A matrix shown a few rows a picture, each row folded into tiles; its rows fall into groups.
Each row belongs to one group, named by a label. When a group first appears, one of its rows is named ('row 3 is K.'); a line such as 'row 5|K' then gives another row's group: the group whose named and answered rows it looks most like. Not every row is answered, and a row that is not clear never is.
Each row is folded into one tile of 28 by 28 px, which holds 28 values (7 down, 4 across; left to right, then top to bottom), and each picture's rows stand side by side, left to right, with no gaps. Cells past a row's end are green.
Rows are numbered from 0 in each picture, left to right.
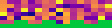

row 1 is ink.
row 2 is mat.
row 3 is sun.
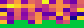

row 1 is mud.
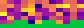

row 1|mud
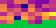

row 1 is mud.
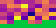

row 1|ink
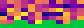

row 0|ink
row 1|mud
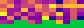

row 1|sun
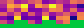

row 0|sun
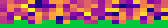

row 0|sun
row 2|mud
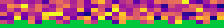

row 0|sun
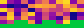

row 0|mat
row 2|mud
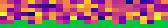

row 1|mat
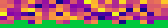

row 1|mat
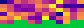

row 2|mat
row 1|sun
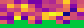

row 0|sun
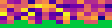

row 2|mat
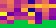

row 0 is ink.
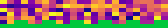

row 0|mat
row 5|sun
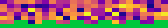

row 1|mat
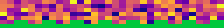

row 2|mud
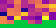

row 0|ink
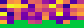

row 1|sun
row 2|mud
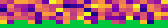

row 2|mat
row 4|sun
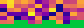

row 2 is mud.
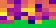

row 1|mud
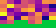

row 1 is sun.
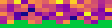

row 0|mud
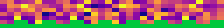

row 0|sun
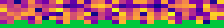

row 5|mat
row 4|mat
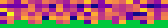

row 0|mat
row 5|mat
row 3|mat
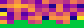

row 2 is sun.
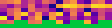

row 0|ink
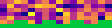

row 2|mat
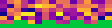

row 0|ink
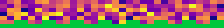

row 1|ink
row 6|sun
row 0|ink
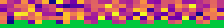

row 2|mat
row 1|mud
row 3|sun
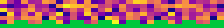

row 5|mud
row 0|mat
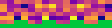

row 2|sun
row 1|sun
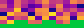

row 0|ink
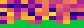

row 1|ink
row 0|mat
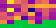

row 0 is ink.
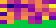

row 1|sun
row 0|mat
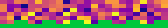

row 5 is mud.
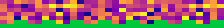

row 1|sun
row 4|ink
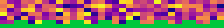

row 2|mat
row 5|mud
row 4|ink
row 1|mud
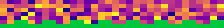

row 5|sun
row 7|sun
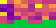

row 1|sun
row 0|mud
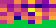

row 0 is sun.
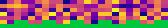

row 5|ink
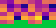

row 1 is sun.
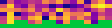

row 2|mat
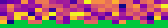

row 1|ink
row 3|mud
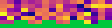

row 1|ink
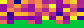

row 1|sun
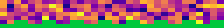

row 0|mud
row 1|sun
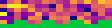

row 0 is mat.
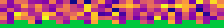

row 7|mud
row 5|sun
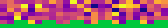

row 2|mud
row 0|sun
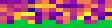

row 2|mat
